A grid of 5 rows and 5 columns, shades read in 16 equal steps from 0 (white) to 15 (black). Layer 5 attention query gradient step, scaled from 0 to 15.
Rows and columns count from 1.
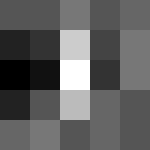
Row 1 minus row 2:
-3 -2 5 -1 1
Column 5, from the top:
9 8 8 10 10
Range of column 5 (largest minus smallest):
2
